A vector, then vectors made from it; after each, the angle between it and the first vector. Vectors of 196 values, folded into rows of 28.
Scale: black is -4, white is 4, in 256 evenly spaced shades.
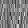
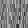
nearly opposite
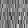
nearly parallel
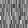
partly opposed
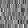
partly aligned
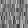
partly opposed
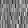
nearly parallel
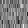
partly aligned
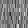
nearly parallel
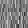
nearly opposite
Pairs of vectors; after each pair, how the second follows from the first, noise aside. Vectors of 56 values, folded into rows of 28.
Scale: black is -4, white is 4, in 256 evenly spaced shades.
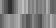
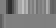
partly zeroed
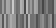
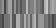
shuffled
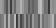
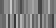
negated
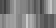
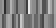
shuffled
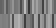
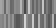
negated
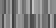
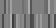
partly zeroed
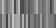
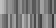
shuffled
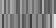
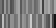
negated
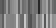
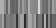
negated
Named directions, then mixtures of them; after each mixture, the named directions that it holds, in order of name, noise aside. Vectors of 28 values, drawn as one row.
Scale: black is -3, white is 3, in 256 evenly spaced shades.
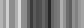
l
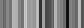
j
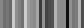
j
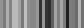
j, l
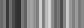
j, l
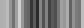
j, l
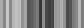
j, l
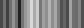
j, l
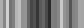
l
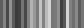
j, l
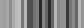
j, l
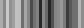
j, l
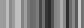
j, l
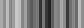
j, l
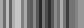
j, l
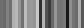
j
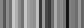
j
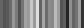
j, l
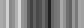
l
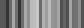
j, l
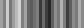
j, l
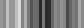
j, l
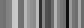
j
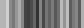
j, l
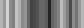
l
